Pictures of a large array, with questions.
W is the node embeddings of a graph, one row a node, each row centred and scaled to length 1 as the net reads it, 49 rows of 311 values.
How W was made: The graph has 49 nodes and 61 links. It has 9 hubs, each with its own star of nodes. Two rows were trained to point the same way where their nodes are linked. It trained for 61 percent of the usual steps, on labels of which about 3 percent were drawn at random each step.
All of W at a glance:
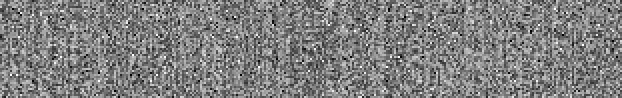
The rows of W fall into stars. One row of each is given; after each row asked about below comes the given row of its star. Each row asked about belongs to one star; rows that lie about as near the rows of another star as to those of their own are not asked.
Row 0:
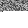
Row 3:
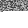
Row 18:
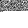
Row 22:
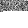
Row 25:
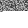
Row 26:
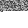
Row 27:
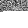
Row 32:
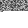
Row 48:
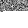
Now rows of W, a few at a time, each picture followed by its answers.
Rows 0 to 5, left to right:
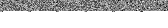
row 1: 32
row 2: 18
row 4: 22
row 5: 22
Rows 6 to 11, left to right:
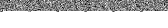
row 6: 25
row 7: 3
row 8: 26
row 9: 3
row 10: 25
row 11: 25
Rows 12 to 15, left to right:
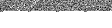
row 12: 27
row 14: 27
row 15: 27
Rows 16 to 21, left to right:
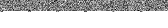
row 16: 26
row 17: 18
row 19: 22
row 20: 25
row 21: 25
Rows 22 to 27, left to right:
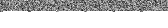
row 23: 48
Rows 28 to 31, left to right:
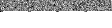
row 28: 48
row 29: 48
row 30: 22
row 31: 32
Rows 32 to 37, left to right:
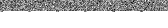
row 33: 3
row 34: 18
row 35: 27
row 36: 0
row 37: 48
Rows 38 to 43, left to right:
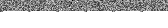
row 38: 27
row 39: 48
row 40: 0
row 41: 0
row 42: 18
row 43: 32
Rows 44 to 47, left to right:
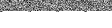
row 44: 25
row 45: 3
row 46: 27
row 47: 26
